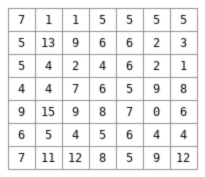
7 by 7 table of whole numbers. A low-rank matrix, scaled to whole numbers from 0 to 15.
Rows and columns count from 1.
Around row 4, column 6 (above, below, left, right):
2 0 5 8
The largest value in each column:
9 15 12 8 7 9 12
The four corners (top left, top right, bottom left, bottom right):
7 5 7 12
